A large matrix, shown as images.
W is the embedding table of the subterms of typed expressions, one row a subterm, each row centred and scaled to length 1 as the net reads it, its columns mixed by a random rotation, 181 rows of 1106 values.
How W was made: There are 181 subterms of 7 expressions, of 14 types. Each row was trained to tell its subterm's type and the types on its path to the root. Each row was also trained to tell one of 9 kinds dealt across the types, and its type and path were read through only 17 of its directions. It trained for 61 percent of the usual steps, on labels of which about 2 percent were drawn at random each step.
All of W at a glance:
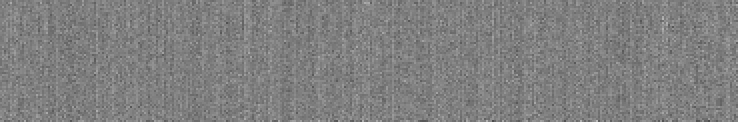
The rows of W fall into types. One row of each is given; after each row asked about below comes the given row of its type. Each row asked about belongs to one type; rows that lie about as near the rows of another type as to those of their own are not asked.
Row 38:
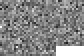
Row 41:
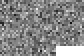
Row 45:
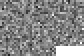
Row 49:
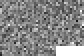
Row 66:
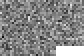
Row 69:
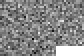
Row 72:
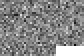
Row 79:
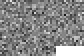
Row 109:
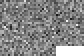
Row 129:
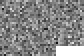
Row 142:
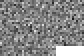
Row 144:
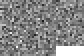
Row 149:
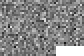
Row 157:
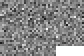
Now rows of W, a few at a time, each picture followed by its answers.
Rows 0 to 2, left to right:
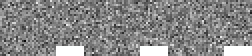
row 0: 79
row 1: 45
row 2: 49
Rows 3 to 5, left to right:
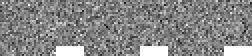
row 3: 142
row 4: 142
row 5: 38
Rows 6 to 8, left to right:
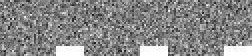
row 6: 45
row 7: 41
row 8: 144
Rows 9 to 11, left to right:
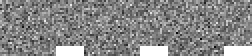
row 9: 66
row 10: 149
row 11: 69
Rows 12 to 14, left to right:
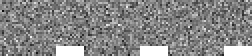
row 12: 38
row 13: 129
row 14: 49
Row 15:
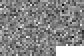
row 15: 49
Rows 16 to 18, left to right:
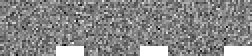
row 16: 142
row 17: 129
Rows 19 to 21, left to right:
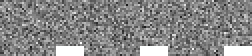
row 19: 144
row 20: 45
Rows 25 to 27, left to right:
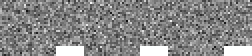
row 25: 49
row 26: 144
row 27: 157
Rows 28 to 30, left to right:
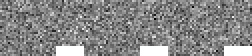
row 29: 129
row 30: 109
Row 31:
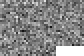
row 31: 66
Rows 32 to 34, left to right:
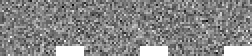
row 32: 144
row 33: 157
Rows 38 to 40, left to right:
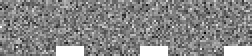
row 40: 49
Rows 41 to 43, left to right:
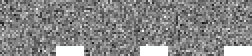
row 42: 144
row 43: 157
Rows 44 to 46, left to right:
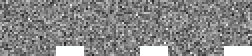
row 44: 66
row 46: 142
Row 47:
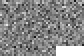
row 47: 109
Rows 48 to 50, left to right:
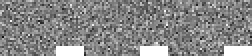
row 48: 66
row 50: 41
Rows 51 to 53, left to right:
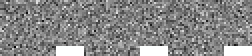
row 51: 109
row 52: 157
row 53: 41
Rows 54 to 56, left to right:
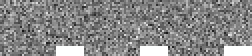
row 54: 144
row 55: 157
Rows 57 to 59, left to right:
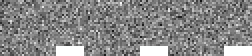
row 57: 41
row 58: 144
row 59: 72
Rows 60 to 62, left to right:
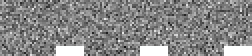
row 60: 66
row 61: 69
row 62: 41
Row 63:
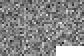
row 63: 72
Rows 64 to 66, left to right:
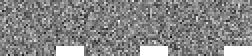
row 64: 38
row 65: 38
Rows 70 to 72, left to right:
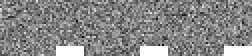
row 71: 149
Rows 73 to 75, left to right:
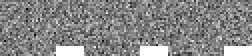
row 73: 142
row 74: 129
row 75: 157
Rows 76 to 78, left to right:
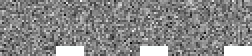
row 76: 79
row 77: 79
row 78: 109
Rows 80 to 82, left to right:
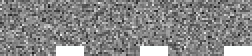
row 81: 149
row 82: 66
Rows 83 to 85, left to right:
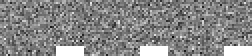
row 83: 38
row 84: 69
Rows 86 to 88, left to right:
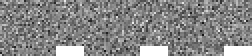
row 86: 109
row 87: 69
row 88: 79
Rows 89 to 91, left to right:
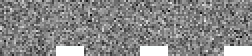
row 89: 149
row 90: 69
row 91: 142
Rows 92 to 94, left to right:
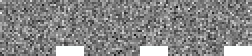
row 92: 45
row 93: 69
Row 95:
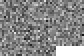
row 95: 66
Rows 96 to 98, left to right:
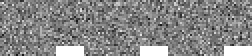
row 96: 142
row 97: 49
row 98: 79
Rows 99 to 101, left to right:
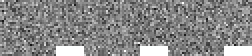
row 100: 144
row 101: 129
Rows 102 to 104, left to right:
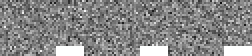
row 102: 45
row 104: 144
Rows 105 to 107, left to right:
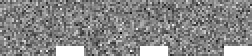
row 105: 144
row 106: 142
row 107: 41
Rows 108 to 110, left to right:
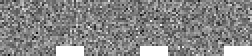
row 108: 109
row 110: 144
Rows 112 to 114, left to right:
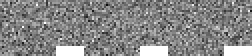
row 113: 69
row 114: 49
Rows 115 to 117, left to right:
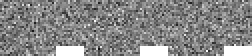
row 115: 142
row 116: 41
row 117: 79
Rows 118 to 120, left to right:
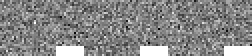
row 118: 49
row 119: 129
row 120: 109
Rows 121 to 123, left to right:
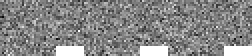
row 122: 142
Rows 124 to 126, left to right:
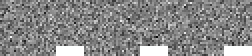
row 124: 38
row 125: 49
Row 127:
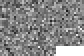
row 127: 66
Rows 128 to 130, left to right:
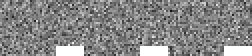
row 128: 144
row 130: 38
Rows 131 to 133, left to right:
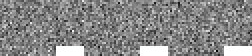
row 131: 38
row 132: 142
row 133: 149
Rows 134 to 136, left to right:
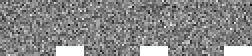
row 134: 144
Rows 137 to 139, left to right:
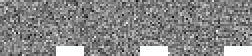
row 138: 38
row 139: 66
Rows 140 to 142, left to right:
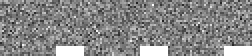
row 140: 157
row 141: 157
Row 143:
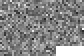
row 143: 157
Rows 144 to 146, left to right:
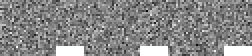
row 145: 149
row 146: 41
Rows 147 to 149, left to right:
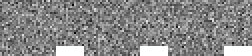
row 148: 69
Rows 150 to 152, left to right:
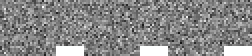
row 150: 129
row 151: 149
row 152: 142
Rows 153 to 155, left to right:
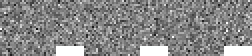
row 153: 72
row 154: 45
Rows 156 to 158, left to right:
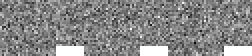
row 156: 79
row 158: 142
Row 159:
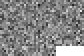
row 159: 49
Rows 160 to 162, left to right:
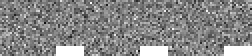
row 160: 72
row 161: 38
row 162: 79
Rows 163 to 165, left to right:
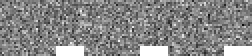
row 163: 49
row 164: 149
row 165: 41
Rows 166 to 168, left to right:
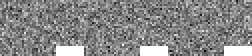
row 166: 41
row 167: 157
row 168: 41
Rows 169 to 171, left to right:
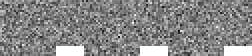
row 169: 157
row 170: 38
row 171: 157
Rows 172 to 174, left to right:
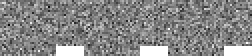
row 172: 79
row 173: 79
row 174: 72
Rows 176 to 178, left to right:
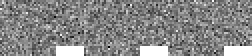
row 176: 49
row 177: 157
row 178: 66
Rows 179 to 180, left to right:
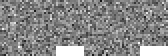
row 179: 38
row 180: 149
